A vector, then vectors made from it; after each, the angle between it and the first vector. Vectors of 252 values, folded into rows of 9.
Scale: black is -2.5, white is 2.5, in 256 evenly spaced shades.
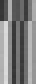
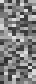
orthogonal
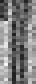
nearly parallel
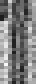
nearly parallel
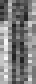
nearly parallel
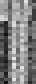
nearly opposite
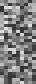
orthogonal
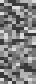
orthogonal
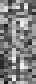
partly opposed
